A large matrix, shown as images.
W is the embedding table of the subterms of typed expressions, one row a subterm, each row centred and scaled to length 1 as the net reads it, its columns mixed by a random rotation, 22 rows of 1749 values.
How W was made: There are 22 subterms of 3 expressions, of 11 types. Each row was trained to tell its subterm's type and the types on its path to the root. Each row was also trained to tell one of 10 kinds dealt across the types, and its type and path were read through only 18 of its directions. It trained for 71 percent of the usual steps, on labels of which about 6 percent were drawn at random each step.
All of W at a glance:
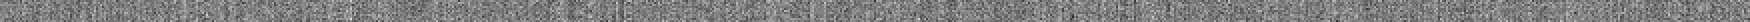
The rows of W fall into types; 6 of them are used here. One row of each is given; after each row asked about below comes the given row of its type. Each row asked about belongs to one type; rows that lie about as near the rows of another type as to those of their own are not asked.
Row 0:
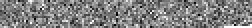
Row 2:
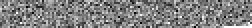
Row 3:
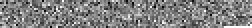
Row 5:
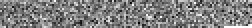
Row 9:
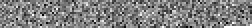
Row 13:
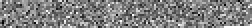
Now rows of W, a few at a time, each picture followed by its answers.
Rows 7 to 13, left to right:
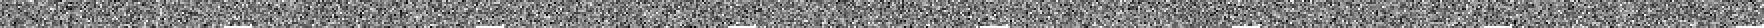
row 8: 13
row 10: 3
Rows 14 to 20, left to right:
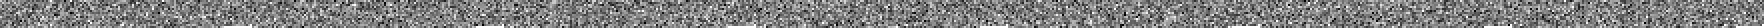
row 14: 2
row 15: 3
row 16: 2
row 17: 5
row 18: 0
